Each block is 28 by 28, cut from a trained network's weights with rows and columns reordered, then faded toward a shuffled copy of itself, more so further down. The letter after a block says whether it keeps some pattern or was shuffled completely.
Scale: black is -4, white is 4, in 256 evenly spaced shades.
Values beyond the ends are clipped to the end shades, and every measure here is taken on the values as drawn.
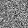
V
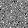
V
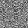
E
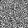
E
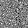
V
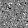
V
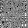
E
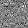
E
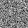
V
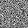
V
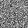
V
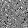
V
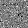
V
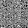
E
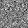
E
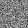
V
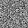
E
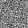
E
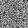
V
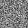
V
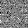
E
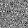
E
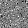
V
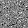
V
